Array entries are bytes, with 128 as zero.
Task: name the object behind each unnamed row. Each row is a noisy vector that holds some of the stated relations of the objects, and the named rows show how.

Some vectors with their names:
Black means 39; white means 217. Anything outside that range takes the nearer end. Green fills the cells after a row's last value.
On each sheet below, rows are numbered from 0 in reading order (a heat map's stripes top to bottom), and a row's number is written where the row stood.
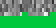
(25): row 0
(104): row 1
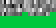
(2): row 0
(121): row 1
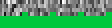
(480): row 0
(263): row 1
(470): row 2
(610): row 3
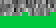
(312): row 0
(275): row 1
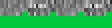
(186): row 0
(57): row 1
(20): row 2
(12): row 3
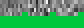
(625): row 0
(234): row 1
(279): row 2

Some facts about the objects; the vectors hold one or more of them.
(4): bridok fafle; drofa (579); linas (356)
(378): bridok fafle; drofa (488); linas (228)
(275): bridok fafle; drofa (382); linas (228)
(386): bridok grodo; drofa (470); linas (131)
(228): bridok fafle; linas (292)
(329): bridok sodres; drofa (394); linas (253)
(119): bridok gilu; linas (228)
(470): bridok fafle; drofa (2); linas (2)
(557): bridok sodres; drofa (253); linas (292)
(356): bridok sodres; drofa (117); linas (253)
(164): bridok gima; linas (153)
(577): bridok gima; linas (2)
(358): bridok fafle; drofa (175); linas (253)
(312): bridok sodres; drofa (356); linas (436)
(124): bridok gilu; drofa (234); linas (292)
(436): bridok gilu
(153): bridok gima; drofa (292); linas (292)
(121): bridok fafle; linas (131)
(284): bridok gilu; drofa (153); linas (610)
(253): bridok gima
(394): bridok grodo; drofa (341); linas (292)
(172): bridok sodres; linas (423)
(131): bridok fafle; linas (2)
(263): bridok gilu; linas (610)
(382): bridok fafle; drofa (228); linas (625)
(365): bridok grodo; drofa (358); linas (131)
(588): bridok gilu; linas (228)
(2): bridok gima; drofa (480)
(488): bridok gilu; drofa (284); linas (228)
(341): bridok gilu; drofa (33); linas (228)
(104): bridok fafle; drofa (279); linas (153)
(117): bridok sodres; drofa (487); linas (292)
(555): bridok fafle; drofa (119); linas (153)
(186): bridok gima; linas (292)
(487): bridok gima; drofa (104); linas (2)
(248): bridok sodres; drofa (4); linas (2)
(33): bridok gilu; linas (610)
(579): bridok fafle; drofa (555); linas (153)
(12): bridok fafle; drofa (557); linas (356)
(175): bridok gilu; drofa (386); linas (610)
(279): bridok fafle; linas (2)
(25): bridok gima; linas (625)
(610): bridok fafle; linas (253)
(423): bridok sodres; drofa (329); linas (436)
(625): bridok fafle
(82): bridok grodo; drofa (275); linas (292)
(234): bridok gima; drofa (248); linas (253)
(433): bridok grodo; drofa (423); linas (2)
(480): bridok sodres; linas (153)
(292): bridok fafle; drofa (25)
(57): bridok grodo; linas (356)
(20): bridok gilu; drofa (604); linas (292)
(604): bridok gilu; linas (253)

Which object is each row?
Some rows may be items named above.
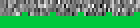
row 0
(164)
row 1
(284)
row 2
(358)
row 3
(119)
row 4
(248)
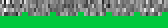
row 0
(386)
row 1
(253)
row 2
(436)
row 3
(341)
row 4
(577)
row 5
(121)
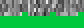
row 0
(25)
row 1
(248)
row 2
(292)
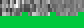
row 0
(33)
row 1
(25)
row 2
(382)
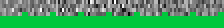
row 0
(487)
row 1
(433)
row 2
(124)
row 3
(2)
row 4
(175)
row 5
(341)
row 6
(610)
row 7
(228)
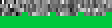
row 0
(175)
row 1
(25)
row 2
(172)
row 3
(131)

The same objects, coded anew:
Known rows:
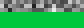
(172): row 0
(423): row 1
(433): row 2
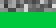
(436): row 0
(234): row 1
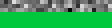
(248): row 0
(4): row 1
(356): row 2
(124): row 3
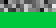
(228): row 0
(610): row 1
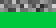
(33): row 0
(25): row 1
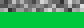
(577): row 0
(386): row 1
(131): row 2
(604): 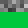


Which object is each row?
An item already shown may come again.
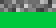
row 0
(263)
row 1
(4)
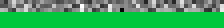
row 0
(131)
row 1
(312)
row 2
(153)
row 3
(292)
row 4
(480)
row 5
(2)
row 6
(2)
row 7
(625)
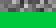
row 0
(4)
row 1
(329)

